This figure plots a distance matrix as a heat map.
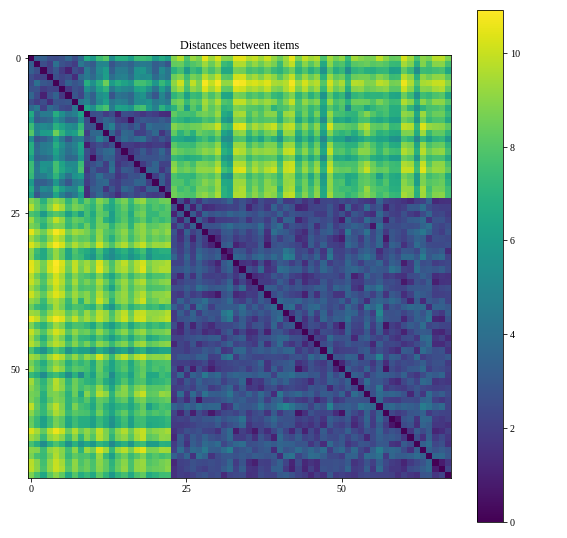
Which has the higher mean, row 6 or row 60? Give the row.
6
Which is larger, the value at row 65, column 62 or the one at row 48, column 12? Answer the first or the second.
the second
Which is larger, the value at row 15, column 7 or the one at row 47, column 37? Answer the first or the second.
the first
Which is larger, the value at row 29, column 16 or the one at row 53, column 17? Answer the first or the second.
the second
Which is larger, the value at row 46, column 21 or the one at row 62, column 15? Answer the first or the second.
the first
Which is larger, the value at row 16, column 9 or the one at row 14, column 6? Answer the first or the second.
the second
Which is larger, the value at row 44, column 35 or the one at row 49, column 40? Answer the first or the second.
the second
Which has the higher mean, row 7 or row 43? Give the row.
7
